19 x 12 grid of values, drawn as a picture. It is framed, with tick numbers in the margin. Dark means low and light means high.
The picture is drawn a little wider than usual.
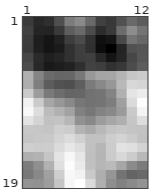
Lone odd cells: none. Seam: horizontal, 30% of the way down, the bottom part higher. Ninth with the highest average: bottom middle.
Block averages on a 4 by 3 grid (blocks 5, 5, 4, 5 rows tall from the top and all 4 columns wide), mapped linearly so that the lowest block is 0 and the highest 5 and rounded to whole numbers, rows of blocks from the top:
0 1 1
2 2 4
5 4 4
4 5 4
